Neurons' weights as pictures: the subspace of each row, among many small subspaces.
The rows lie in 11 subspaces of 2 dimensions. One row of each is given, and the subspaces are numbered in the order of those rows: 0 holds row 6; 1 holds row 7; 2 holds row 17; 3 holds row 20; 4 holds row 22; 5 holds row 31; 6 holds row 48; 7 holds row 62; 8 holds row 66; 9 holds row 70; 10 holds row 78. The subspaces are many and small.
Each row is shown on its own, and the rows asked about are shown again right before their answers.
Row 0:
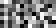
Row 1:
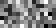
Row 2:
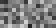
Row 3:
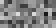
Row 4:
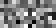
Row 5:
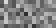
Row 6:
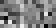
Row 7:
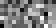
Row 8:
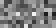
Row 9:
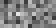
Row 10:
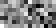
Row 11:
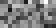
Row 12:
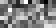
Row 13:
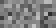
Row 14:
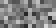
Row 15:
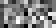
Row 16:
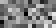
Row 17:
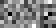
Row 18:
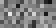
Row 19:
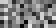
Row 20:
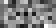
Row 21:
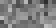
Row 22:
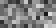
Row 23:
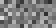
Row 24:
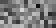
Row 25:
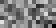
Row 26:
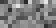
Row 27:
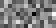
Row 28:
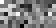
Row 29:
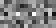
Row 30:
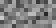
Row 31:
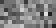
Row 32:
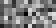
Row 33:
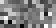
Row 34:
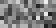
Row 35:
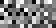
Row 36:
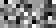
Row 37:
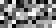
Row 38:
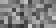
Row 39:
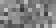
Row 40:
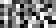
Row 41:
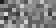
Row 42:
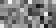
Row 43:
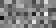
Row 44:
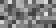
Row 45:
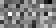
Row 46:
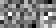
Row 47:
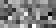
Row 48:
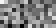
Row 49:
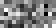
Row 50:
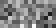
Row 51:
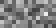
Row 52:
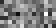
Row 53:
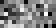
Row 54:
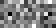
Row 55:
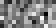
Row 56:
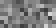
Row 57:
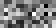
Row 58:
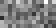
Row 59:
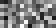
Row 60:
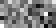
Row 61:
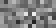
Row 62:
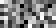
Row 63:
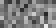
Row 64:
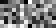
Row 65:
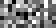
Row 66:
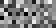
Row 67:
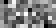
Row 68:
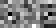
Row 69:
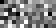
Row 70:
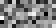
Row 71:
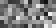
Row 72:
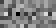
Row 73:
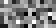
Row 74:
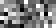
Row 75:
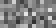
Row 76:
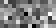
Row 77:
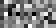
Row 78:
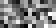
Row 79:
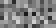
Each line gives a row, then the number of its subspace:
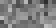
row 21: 3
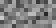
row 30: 9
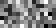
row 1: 10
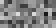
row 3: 0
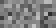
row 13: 2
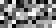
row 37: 9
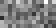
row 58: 4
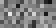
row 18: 2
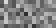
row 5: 8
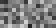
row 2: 6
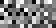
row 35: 8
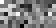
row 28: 7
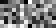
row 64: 6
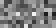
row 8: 0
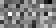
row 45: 2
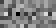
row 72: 6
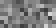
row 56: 10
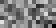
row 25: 9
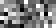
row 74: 5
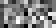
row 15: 4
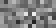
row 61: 10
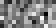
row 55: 1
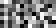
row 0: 7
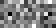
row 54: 2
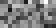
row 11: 3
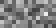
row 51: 9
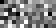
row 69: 6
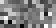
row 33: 0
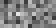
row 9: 6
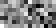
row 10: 1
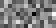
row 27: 0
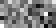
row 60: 1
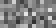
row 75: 4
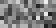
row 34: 4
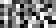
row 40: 7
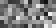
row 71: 4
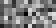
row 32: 1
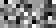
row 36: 2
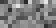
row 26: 3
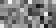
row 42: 1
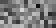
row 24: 5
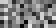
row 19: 7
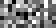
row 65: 3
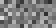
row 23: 8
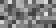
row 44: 9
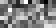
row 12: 3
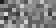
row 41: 6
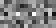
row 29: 0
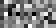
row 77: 7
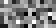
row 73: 10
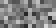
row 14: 10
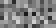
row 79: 4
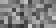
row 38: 6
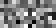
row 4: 10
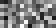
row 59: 7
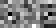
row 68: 2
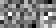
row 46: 2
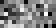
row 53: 5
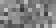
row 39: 5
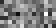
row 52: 0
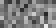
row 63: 1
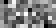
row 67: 3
